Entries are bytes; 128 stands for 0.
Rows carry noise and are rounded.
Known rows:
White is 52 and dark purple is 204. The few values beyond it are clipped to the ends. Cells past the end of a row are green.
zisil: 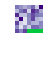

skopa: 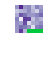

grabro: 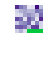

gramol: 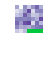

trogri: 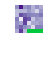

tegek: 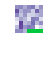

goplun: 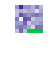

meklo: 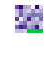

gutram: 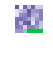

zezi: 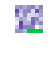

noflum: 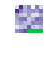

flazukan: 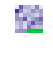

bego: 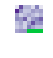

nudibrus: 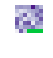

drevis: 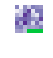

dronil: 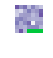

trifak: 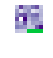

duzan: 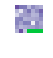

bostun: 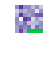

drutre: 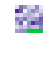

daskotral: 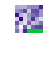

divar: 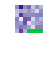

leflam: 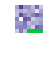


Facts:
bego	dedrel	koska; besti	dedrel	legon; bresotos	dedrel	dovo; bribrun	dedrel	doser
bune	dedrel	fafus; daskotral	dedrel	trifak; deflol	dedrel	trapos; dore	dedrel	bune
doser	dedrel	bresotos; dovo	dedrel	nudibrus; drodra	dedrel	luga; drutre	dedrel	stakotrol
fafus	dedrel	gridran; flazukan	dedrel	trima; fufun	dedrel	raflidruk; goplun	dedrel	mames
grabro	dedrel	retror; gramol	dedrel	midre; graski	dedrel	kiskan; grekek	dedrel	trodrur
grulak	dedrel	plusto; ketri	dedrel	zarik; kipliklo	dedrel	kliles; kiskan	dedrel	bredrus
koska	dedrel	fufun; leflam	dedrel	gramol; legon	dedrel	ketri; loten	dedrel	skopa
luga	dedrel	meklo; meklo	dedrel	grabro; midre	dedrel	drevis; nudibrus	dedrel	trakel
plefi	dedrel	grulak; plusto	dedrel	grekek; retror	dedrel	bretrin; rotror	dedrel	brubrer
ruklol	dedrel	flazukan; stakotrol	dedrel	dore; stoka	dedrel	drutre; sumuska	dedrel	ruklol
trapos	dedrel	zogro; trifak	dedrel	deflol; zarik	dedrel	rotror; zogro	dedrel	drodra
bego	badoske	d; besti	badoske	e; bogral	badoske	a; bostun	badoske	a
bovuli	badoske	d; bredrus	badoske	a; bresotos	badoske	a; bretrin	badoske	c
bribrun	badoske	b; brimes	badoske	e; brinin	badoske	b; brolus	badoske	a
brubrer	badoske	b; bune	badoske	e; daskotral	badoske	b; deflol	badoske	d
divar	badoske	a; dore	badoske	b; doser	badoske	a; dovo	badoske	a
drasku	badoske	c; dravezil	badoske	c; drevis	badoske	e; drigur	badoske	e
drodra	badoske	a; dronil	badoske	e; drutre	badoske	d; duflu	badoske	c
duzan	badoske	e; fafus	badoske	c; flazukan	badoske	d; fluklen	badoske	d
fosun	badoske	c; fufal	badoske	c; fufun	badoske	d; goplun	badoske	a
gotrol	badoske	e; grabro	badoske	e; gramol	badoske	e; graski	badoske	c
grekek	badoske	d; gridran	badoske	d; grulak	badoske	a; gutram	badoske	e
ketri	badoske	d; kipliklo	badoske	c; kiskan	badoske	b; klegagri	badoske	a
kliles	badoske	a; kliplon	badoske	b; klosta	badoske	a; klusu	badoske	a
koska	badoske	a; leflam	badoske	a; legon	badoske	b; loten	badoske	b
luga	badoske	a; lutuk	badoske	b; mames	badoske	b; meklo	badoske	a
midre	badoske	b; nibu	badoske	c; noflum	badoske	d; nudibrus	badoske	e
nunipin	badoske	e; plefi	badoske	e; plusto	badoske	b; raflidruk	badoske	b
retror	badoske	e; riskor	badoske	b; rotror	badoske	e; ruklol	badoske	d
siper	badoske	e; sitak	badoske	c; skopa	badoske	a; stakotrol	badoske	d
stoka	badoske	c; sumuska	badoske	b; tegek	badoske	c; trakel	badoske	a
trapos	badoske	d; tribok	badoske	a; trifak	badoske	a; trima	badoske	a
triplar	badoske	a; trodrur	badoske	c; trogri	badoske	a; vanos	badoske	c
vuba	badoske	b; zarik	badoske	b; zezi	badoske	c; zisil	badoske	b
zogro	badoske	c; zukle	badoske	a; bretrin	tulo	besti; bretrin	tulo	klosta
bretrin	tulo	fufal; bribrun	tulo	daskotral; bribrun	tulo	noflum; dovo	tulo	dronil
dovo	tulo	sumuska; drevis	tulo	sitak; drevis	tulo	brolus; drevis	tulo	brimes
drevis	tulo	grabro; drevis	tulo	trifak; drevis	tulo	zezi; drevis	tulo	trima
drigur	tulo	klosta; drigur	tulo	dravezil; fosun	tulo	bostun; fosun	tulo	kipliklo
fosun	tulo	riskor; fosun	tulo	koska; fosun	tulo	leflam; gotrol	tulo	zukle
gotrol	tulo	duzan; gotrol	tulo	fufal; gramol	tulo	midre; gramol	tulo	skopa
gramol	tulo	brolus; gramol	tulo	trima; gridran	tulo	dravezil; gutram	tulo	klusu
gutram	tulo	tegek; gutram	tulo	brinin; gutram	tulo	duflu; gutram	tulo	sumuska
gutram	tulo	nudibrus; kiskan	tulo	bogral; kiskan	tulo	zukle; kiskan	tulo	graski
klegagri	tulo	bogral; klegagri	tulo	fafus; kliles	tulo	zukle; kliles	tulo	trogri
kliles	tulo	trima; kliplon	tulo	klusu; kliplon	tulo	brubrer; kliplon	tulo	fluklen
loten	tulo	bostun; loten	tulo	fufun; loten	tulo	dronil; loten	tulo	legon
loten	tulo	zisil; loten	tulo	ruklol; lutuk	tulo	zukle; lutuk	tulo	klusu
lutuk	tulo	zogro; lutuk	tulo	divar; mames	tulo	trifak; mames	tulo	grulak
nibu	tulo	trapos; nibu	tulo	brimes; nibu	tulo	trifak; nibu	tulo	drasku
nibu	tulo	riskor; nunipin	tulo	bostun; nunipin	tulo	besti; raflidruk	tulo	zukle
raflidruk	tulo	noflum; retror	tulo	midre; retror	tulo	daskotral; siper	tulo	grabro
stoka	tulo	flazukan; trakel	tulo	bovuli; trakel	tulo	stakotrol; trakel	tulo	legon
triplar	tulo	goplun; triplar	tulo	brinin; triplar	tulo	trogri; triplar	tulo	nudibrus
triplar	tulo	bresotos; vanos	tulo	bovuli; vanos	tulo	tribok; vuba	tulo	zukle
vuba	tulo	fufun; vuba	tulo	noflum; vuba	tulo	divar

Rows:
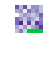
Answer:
bune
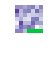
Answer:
fufal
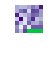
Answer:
midre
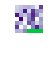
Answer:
zarik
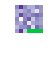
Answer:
klosta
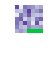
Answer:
gotrol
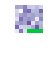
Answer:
rotror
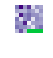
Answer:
zukle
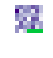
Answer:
zogro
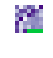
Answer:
lutuk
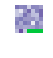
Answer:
brimes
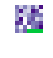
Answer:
dore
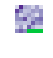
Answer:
fluklen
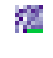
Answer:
bribrun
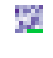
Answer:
dravezil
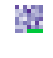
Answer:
drigur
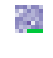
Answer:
plefi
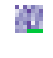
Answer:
nunipin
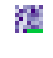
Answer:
loten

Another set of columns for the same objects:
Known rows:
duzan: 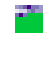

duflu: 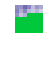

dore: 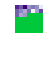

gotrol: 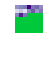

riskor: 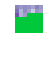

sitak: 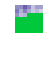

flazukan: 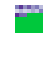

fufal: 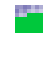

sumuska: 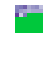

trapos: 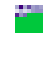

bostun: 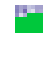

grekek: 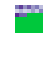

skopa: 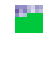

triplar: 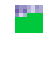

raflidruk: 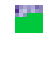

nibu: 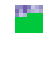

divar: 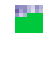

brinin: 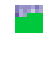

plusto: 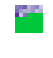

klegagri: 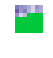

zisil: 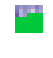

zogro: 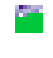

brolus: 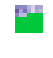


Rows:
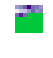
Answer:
gutram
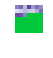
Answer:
bovuli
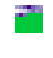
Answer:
dronil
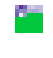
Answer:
trifak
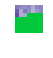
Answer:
mames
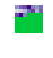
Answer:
drevis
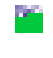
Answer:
bresotos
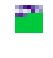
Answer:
besti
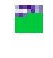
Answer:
retror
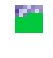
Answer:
bribrun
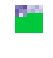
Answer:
grulak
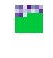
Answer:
gridran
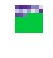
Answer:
drutre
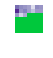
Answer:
kliles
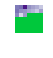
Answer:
stoka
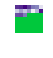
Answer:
stakotrol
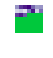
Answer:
gramol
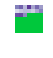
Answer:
fluklen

